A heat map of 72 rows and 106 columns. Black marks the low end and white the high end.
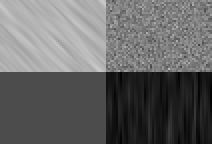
It is made of 2 by 2 panels. Panel 1,1: high, slanting down to the right, faint in contrast. Panel 1,2: middling, fine-grained. Panel 2,1: low, flat. Panel 2,2: very low, streaked downward, faint in contrast.
